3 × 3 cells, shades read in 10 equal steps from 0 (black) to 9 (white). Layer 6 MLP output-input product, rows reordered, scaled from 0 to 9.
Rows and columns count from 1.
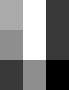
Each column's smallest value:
2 5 0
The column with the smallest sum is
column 3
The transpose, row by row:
6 5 2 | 9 9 5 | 2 2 0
